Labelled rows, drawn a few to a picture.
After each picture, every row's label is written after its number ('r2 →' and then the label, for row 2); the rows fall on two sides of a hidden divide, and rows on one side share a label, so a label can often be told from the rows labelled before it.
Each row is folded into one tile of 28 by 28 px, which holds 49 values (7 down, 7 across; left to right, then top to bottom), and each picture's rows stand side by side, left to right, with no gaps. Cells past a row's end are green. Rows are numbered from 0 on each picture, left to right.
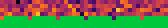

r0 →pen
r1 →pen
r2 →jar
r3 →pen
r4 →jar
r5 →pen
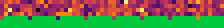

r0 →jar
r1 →pen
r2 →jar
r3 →jar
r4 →pen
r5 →pen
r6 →pen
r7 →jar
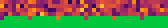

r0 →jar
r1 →jar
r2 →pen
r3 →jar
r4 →jar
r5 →pen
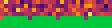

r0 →jar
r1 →jar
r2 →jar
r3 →pen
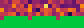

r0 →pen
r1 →pen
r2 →pen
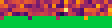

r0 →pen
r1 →jar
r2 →jar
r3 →pen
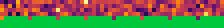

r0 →pen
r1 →jar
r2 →pen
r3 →jar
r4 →jar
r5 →jar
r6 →jar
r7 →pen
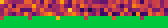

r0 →jar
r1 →jar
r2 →jar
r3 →pen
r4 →jar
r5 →jar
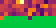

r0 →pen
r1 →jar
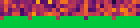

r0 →jar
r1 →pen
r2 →jar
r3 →pen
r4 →pen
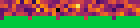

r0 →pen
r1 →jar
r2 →jar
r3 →jar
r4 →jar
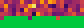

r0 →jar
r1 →pen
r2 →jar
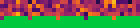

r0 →jar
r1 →pen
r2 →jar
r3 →pen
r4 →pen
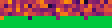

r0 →jar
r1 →pen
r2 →pen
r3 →pen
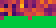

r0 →jar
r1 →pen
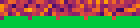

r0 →pen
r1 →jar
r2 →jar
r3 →pen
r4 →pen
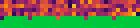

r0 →jar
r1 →jar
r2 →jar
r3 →jar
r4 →jar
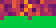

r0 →pen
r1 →pen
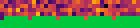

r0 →jar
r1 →jar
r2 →jar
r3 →pen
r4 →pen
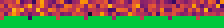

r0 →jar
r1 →pen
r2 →jar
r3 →jar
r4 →jar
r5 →pen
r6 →pen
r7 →jar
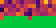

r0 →jar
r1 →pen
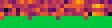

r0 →pen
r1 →jar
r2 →pen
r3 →jar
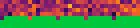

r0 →jar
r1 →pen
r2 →pen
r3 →pen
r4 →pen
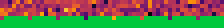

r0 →pen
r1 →pen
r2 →jar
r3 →jar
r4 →pen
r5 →pen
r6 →pen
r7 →pen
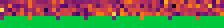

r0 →pen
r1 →pen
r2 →jar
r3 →jar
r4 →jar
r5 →pen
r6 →jar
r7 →pen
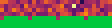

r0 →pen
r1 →pen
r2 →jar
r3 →pen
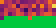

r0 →jar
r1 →pen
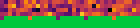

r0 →pen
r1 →pen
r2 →jar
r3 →jar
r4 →pen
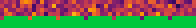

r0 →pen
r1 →pen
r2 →jar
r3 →jar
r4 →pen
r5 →jar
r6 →pen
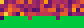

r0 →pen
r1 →pen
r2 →jar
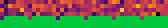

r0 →pen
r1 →jar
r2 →jar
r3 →jar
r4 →jar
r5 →pen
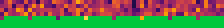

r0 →pen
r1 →pen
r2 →pen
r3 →jar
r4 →jar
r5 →pen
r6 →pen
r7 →pen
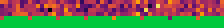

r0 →jar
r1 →jar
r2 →jar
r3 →jar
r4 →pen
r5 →jar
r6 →jar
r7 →pen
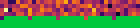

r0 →jar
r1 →pen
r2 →jar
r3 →pen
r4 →jar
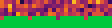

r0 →jar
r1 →pen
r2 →jar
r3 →jar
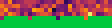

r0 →jar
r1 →jar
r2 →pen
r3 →pen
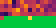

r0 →jar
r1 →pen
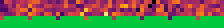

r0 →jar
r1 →jar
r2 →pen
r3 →pen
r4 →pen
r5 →jar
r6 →jar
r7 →pen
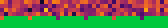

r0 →jar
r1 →jar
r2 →pen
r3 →jar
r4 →jar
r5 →jar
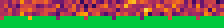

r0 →pen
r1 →jar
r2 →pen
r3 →jar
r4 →pen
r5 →jar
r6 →jar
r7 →jar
